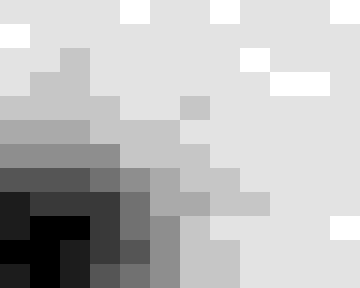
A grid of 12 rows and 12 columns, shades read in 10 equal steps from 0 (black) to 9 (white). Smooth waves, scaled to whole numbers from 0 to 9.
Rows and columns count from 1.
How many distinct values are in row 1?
2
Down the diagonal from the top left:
8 8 7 8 8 7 7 7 7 8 8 8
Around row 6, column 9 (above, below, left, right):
8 8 8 8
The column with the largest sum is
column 12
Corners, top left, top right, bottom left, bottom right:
8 9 1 8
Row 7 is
5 5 5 5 7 7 7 8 8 8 8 8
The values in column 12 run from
8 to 9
